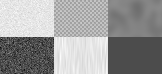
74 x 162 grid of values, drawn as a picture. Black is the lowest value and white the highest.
It is made of 2 by 3 panels. Panel 1,1: very high, fine-grained, faint in contrast. Panel 1,2: high, checkered. Panel 1,3: middling, smooth, faint in contrast. Panel 2,1: low, fine-grained. Panel 2,2: very high, streaked downward, faint in contrast. Panel 2,3: low, flat.
